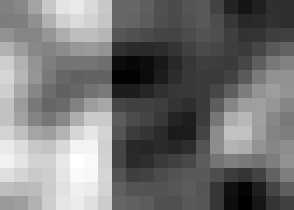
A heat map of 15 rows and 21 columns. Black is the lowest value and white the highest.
The ninth with the highest average is the bottom left. There are no lone odd cells. The left part is higher, up to a seam about 40% of the way across.
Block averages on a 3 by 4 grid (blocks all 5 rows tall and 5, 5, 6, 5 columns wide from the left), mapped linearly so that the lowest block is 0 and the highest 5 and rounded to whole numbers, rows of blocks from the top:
3300 / 3203 / 5411
